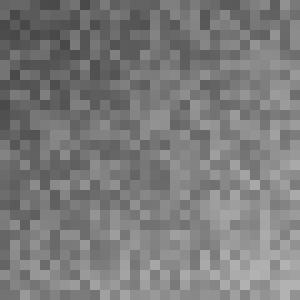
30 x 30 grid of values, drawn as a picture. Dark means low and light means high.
The ninth with the highest average is the bottom right. Overall the values sit about 50% of the way up the scale. The field climbs toward the bottom right. The top left is the ninth with the lowest average. Neither half mirrors the other.
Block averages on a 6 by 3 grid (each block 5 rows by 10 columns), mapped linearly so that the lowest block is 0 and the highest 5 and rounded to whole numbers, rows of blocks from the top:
012 / 023 / 123 / 224 / 234 / 345
